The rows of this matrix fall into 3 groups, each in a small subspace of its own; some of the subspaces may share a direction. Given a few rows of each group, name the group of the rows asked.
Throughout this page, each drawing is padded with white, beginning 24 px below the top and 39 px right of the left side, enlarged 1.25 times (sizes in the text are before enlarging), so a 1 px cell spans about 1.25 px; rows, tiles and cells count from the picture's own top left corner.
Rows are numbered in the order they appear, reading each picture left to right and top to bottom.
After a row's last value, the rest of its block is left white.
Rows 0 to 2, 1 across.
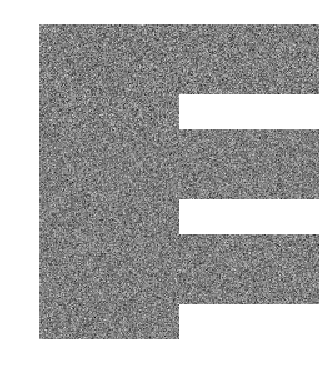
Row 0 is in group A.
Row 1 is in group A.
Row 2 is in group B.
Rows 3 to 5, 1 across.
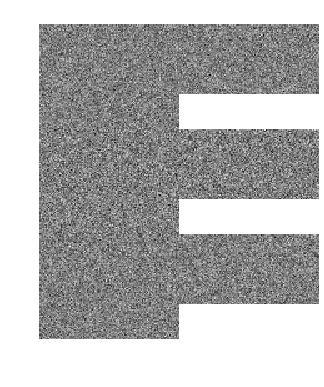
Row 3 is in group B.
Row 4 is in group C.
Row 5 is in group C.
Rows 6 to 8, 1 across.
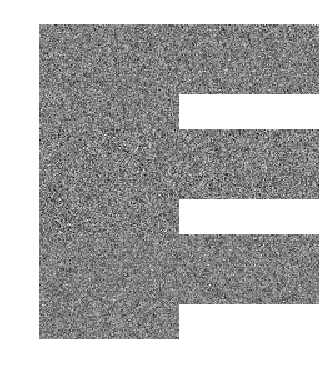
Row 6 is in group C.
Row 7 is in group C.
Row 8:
B
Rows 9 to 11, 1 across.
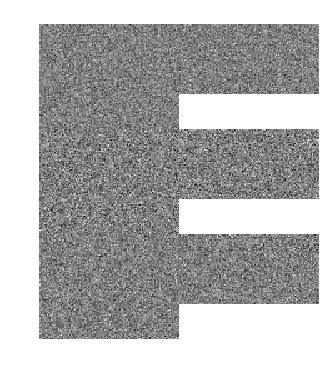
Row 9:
A
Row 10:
C
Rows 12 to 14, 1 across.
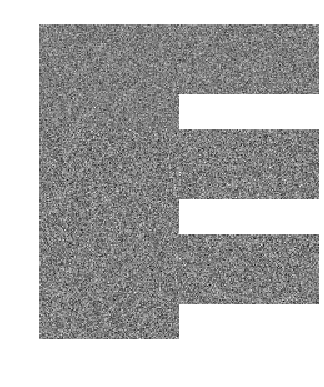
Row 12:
B
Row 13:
A
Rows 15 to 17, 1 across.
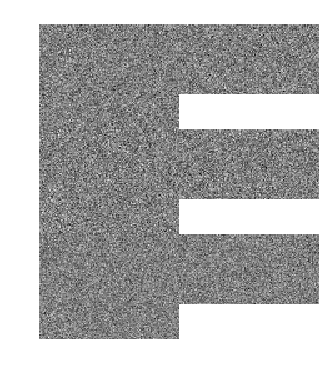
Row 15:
B
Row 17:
C
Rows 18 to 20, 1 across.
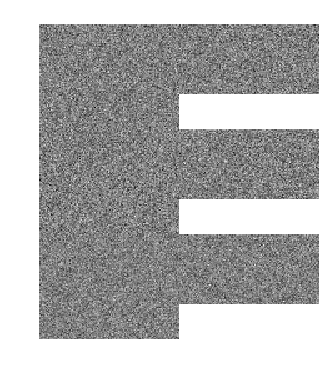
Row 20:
B
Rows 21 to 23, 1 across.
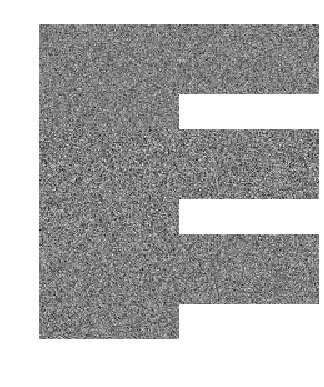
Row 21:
B
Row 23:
C
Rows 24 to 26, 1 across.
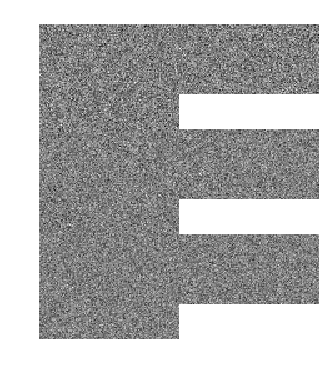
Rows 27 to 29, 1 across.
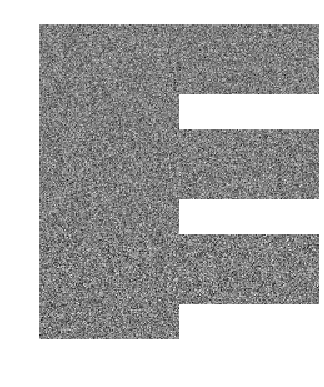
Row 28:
A
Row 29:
C
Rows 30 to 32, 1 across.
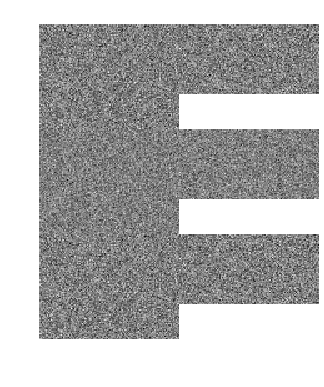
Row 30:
B
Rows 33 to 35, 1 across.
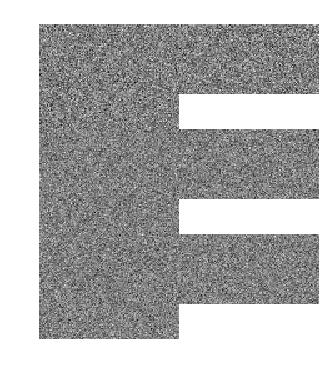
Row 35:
A
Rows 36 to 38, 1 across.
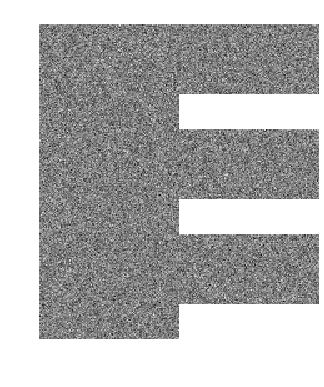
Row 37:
C
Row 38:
B
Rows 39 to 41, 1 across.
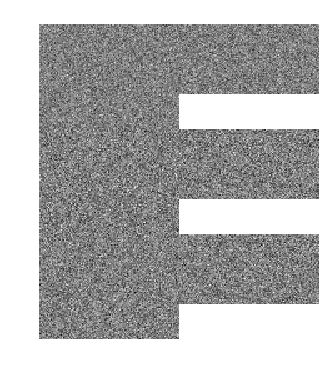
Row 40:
C
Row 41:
B
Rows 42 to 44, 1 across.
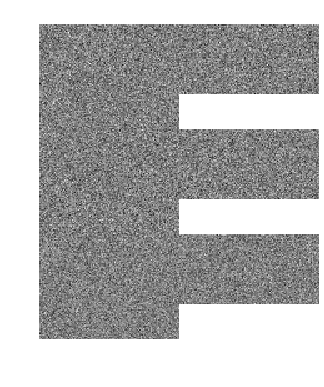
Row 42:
C
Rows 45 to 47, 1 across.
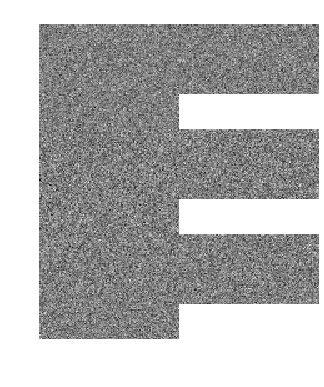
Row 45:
B
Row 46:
C
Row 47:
C
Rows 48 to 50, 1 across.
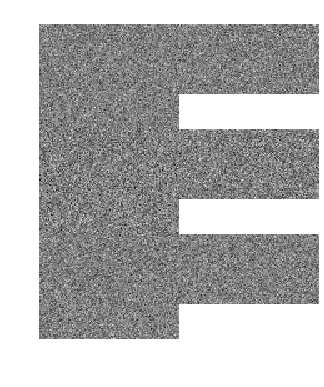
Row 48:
B
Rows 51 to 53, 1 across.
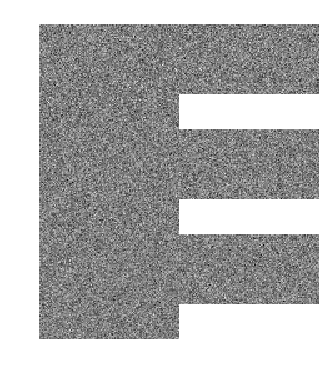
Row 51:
C
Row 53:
B
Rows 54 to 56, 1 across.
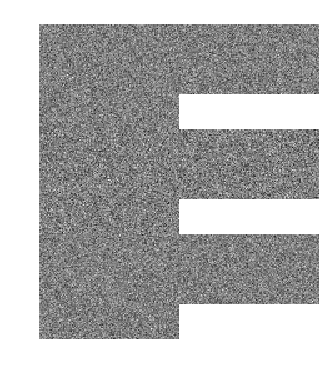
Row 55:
C
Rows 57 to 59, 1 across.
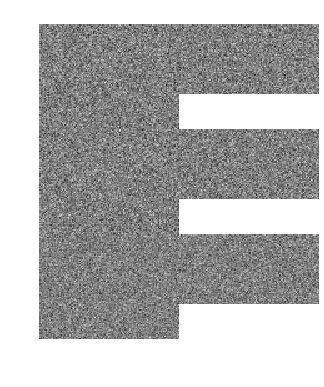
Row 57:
A
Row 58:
A
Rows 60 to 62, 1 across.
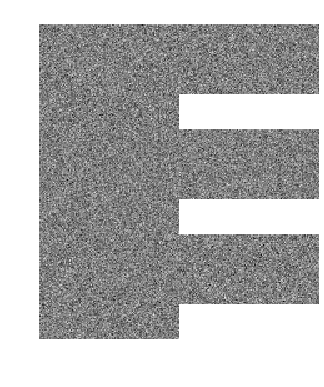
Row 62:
B
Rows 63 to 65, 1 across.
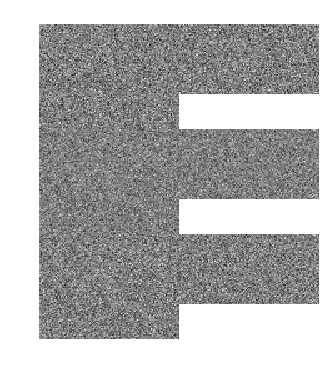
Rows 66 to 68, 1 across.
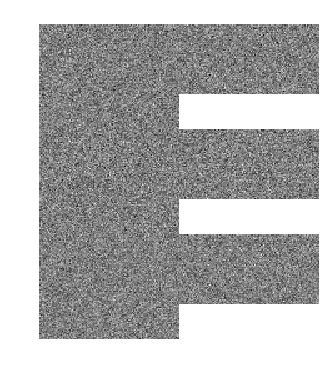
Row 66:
B
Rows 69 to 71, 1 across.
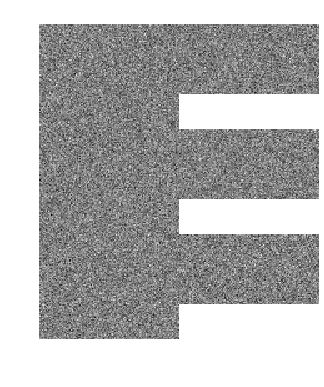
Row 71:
B
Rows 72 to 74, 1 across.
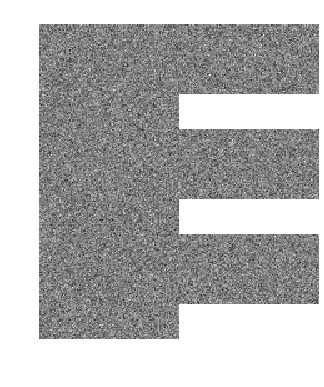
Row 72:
B
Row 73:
A
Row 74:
A
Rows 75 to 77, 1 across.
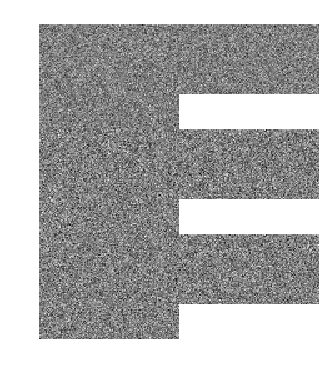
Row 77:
C
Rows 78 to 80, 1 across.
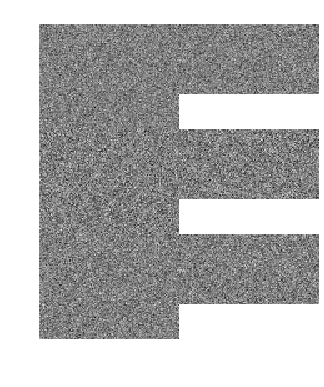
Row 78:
B
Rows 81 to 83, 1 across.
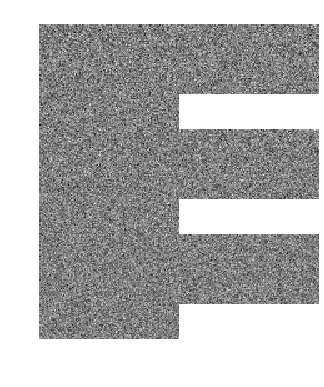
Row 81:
C
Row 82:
C
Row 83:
A
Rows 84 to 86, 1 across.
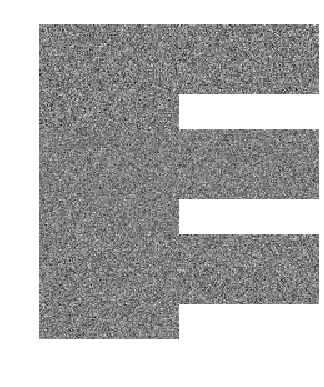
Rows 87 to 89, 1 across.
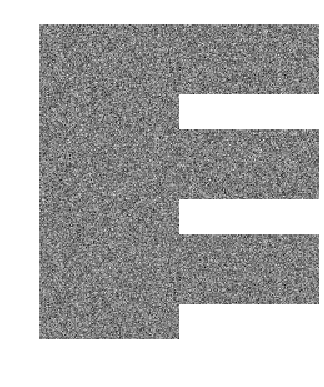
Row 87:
A
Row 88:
B
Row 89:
A
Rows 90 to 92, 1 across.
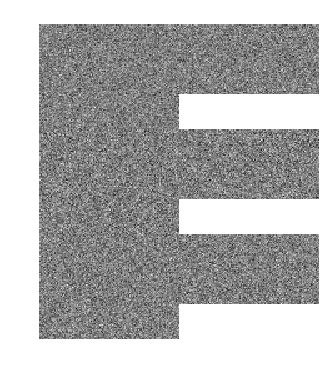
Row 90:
B
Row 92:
A
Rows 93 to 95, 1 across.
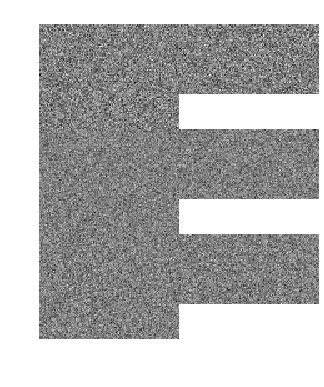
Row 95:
A
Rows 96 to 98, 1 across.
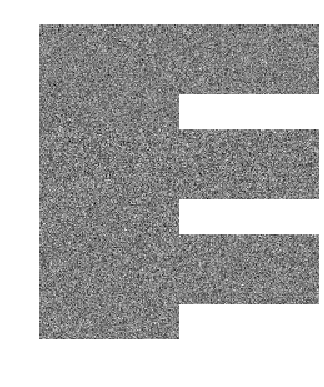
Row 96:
C
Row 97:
C
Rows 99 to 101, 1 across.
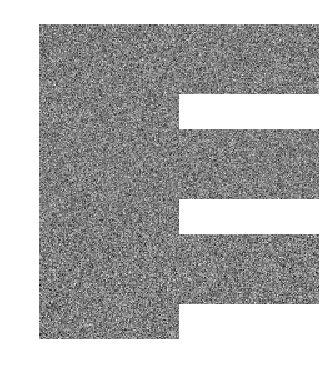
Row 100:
A
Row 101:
C
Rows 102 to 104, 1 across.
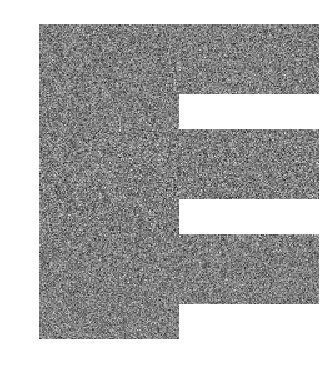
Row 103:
A
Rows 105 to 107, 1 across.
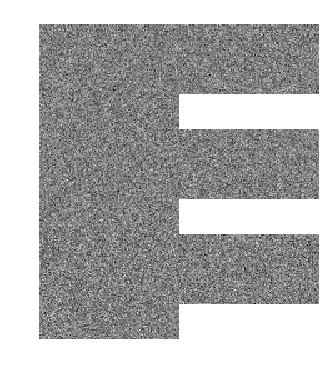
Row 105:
B
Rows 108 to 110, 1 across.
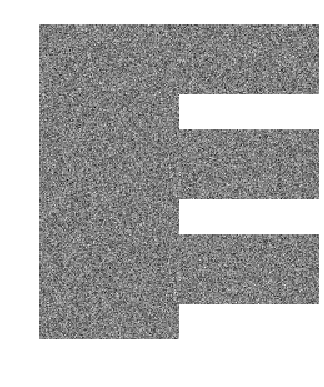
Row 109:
A
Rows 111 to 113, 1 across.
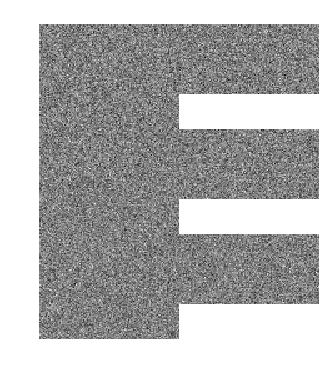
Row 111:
A
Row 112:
C
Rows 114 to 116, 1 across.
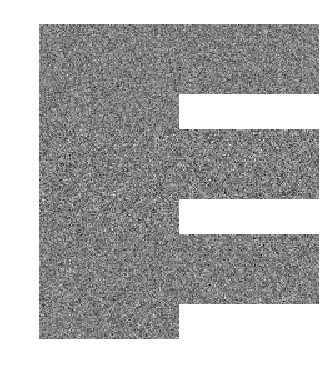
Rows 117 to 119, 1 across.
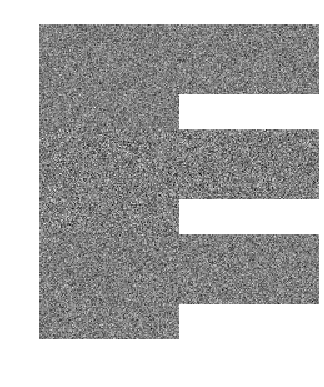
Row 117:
B
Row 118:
C
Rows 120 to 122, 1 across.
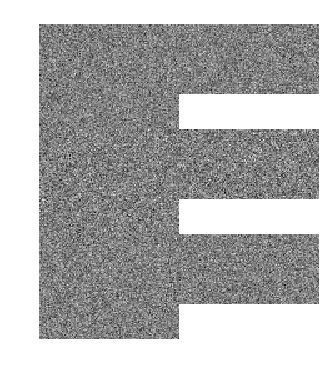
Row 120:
C
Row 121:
B
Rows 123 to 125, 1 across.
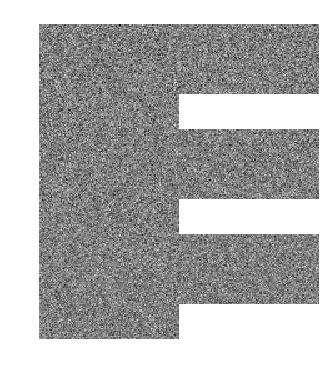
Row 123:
A
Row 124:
B
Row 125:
A
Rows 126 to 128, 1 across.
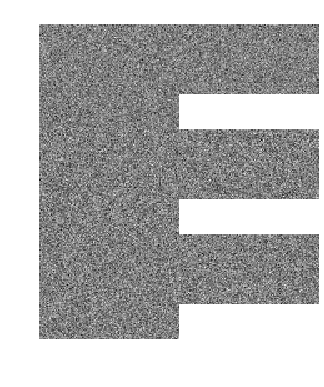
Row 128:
A
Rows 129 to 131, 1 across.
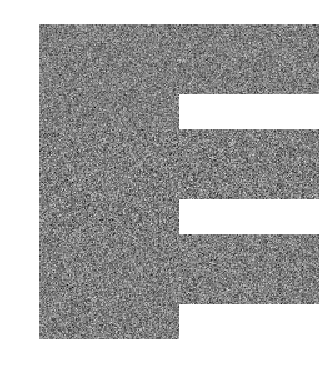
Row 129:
B
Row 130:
A
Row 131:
A
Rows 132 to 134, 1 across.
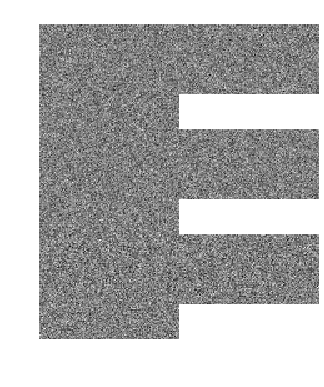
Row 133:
A
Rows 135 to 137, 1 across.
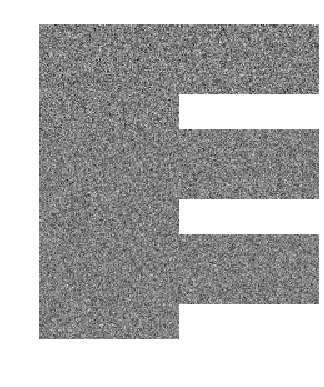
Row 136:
A
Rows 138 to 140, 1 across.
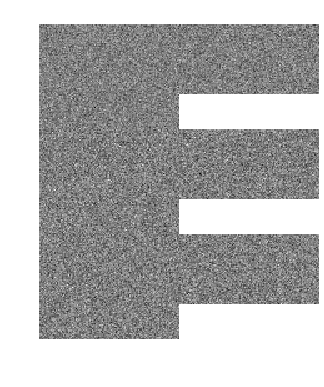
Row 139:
C
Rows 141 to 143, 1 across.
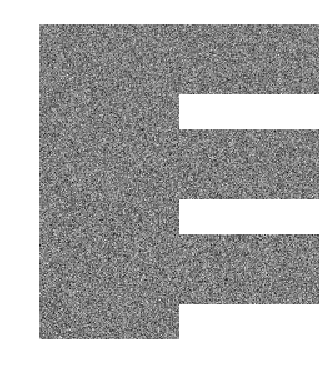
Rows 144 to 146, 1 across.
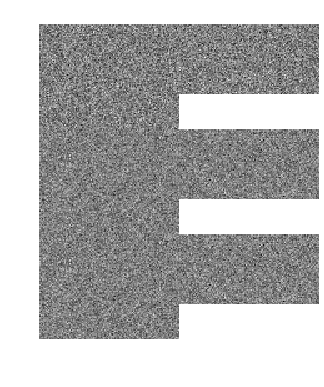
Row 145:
B
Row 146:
B
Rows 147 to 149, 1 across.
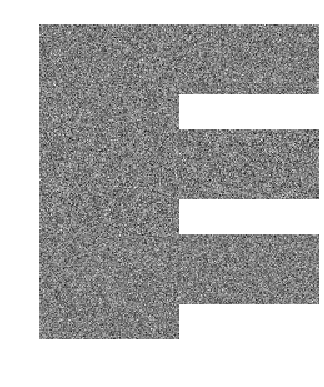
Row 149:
A
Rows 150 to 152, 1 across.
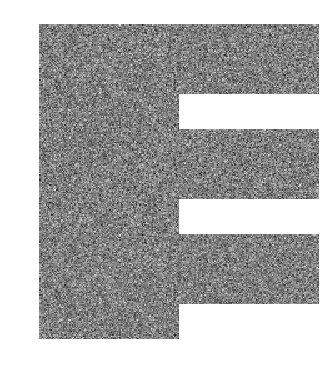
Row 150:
A
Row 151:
C
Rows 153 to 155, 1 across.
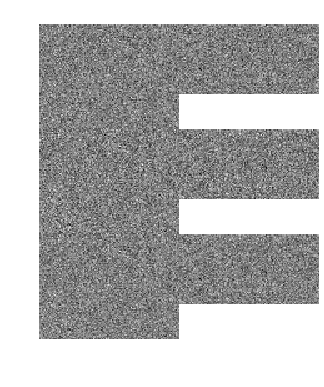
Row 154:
C
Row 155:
C
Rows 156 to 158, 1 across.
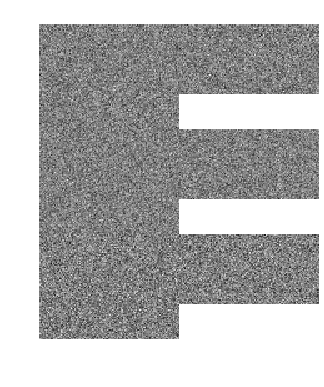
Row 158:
C
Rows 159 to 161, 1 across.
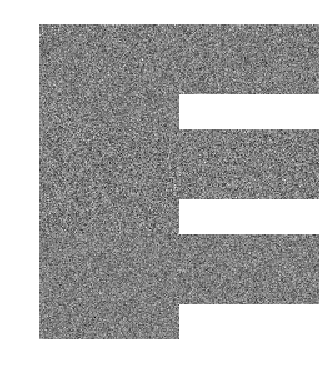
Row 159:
C
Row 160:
A
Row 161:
B
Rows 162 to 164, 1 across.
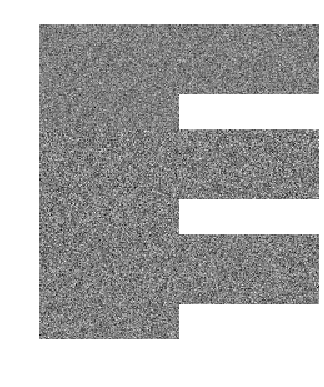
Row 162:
B
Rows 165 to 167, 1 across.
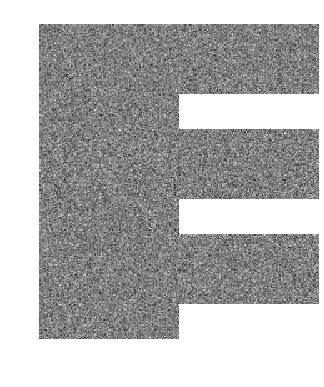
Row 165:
A
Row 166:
A
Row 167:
B
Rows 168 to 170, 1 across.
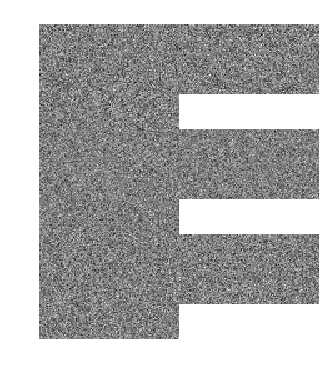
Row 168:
B
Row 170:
A
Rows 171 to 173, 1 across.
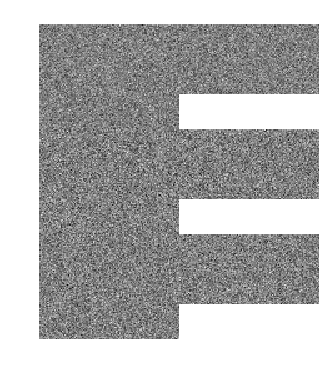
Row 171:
A
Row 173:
A
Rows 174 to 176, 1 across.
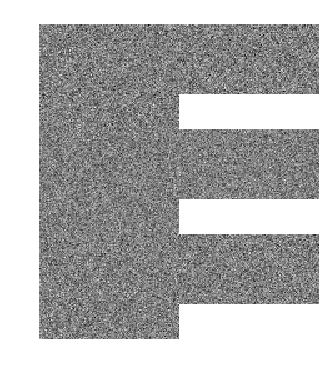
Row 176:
B
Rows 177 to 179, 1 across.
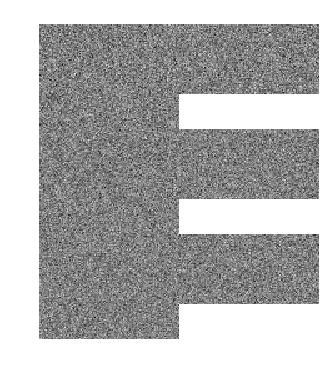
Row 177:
C
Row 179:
B
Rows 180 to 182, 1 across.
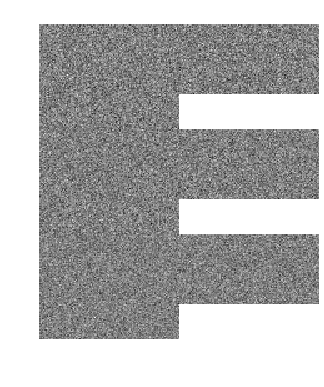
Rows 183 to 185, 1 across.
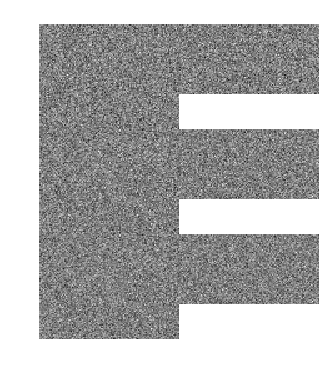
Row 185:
A
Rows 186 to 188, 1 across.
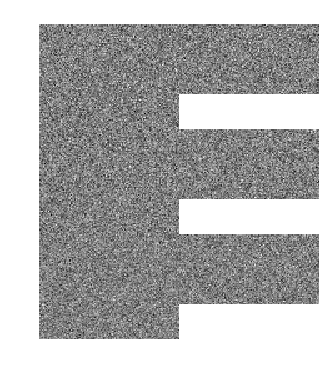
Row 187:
C
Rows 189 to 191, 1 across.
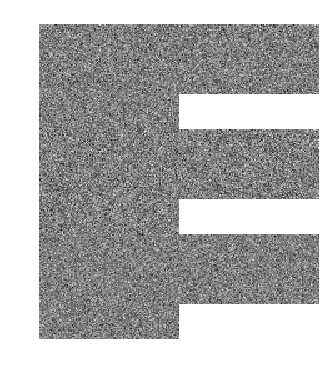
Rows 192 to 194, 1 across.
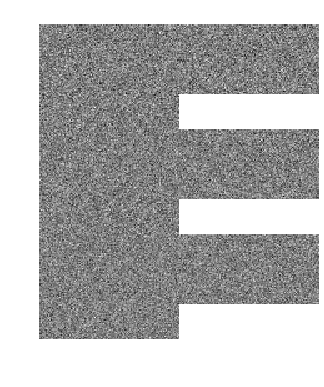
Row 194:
B
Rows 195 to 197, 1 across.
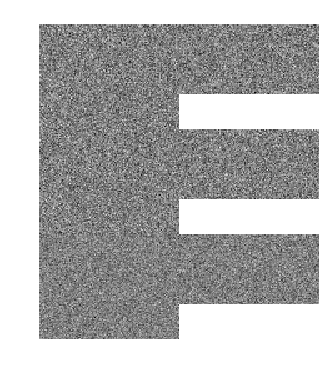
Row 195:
C
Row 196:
C
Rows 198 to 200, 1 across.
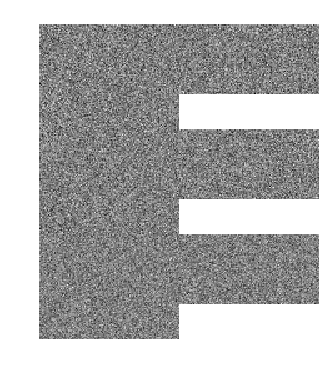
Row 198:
C
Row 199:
C
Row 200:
A
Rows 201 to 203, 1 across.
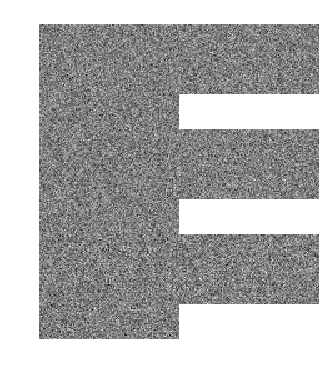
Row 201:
A
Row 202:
A
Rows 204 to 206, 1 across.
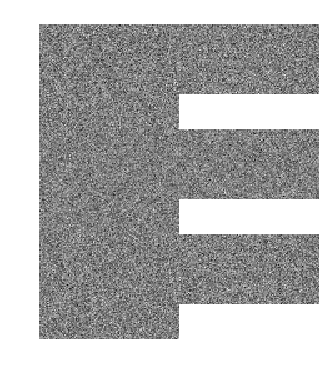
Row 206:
A
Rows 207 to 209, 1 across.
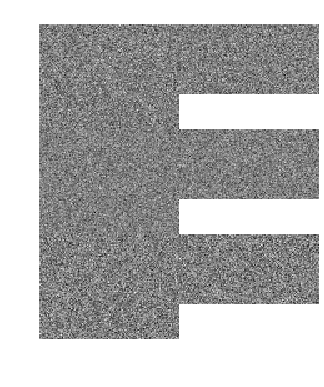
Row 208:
B
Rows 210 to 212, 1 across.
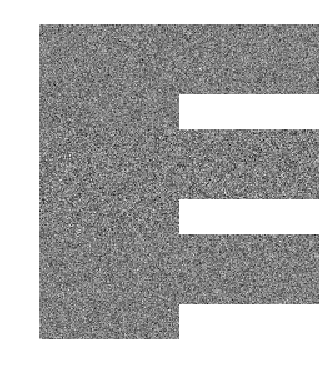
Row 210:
C
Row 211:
B
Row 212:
C
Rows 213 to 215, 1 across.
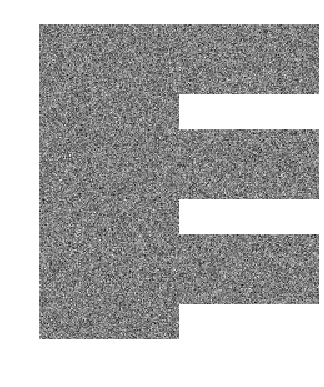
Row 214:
B
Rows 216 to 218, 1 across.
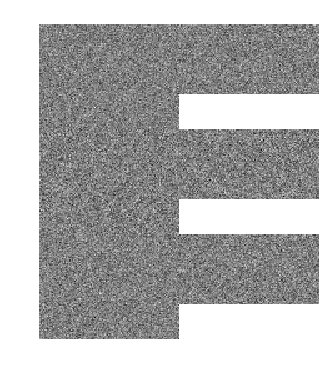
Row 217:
B
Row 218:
B
